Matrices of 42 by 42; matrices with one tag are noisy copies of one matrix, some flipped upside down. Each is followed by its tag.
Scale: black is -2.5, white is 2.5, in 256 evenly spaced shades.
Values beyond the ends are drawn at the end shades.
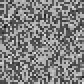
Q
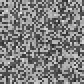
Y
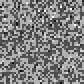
Y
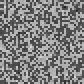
Q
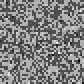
Y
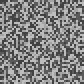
Q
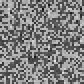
Y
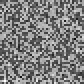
Q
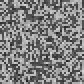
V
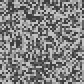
V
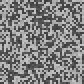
V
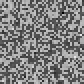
Y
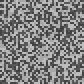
Q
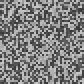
Q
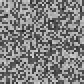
Y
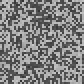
V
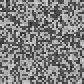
Y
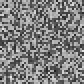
Y
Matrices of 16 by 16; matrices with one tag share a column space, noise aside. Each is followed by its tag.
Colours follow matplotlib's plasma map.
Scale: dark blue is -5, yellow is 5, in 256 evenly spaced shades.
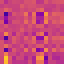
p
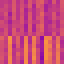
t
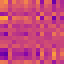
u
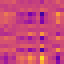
p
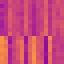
t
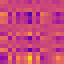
p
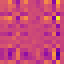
u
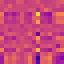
p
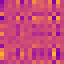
u
